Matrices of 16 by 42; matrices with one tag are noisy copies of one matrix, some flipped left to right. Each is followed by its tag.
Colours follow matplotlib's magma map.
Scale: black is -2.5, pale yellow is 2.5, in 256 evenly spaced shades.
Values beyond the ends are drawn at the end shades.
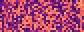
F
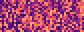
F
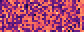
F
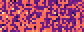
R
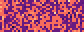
F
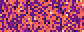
F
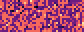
R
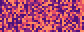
F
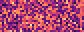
F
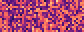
R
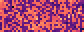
F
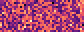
F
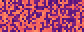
R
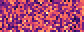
F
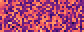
F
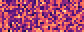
R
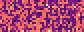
R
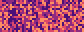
R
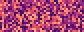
F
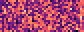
F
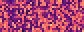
R
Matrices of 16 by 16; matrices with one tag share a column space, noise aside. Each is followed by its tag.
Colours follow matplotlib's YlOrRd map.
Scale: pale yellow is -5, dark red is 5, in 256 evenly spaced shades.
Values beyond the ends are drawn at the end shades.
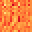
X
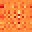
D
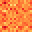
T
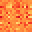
D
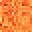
X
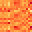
T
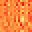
X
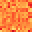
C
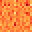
X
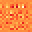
D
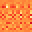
D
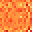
C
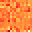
C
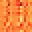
X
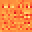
D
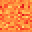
D
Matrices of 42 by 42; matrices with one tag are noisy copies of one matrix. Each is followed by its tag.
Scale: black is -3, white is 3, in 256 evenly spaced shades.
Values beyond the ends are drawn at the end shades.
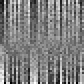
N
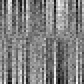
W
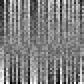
N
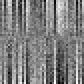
W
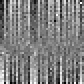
N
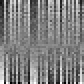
N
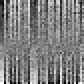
N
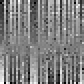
N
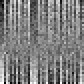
N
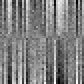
W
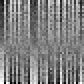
N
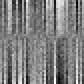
W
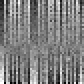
N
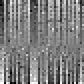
N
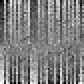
N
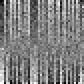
N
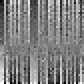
N
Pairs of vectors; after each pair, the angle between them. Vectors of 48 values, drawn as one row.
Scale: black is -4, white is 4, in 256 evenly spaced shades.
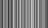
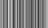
nearly opposite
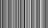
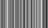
partly aligned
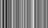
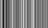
nearly parallel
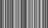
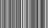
partly opposed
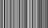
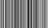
nearly opposite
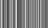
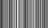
partly opposed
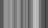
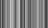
partly aligned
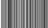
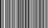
partly opposed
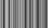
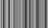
nearly parallel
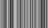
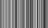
orthogonal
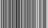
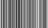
nearly parallel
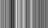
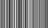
orthogonal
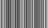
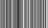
partly aligned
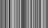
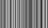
orthogonal
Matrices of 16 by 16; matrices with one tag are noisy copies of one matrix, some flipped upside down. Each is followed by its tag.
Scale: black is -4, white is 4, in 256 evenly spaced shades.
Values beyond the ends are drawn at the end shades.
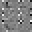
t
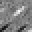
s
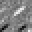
s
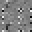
t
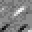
s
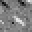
s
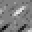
s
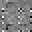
t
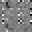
t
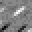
s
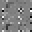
t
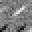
s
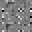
t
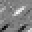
s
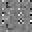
t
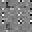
t
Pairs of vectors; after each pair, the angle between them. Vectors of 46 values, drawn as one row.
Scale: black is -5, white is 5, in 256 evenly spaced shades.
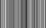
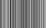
partly aligned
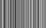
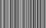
partly aligned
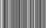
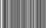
nearly parallel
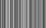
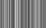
partly opposed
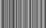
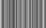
nearly parallel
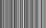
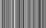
nearly opposite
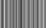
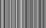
nearly opposite
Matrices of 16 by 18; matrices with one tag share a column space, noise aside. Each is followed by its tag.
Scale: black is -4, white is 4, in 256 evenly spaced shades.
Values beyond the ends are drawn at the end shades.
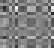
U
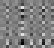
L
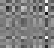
U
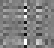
L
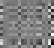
L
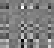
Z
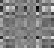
U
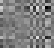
U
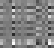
L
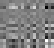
Z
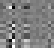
Z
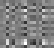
L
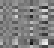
L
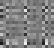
L
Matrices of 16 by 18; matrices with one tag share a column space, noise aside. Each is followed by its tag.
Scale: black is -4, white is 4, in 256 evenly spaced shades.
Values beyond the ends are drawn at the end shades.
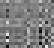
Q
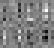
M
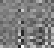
Q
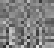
Q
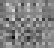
M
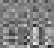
Q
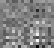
Q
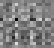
M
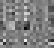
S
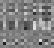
S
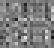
M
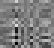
Q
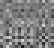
Q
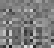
Q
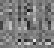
S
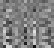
Q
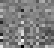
Q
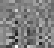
Q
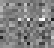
M
